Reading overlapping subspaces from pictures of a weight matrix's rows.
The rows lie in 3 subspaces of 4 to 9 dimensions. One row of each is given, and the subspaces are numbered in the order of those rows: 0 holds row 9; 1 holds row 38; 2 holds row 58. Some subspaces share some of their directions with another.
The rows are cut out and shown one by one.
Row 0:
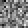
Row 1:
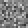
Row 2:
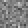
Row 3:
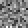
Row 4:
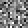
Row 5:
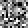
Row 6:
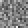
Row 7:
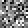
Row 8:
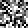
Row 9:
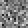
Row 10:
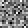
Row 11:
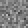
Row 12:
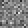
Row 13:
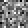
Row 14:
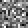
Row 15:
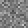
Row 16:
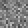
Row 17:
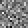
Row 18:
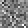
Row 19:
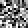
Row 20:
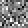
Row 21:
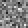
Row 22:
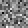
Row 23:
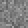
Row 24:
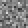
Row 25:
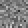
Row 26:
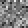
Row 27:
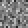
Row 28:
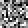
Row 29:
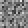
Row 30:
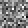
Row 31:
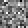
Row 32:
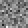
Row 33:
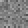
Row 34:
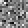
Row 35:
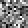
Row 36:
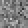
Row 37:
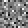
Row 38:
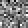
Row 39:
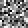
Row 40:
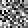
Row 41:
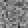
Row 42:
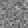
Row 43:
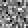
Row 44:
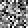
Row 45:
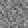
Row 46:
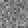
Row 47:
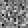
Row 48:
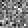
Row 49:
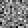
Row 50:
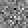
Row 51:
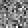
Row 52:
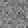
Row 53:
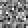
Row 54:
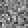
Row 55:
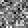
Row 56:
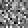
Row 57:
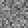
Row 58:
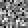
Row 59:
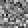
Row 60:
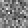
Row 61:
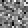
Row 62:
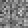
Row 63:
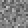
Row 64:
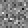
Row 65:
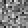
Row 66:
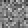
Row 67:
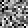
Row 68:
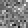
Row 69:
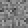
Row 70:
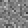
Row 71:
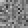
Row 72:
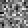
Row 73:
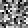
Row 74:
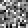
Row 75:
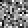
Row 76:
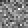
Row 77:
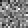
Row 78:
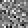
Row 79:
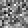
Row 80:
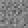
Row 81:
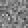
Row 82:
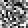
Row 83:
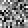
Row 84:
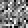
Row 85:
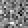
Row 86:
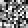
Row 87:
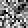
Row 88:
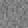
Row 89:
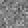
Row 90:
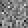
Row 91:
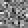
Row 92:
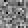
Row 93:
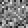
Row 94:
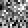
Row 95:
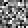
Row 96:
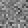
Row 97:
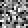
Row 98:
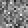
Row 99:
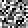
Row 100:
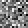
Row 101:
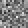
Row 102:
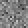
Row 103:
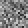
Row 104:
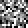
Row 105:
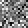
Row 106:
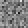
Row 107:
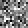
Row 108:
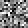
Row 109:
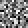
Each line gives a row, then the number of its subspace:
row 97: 0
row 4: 1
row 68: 2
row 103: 1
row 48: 0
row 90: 2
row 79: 2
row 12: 0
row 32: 2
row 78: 2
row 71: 1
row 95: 0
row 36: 1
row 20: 0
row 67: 2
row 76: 1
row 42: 1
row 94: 2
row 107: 2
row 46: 2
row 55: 2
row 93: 1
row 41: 0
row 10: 0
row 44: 2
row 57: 1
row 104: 1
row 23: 1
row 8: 2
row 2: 0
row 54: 0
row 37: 1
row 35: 1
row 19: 2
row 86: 1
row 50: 2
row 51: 1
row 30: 0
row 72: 1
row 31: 0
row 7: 2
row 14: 2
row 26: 1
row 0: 1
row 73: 2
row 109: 2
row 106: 0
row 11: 0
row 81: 0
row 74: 2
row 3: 1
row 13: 0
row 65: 2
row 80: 0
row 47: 0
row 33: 1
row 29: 0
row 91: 2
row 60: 1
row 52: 0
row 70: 1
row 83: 2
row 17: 2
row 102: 2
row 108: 2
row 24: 0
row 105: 0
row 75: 1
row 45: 2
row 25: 1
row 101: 2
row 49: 1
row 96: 0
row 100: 1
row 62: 1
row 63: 2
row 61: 1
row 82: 2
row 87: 2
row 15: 2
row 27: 1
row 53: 0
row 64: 2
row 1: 0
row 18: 2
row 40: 2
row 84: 1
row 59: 1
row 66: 1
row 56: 2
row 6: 1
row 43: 0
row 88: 1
